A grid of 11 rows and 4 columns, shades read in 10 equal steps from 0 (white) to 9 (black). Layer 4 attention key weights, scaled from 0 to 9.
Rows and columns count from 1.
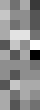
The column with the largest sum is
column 4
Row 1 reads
3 5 3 7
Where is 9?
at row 6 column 4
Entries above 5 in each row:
1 1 1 0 1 2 0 1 1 0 1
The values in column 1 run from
2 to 6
